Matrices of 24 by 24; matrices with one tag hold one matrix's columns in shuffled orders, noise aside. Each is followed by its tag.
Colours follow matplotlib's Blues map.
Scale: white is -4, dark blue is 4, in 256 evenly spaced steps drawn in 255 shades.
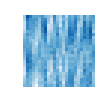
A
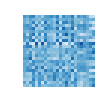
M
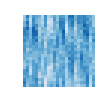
A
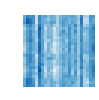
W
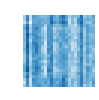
W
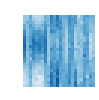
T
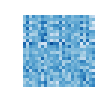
M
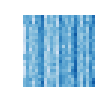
W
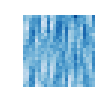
A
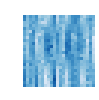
T
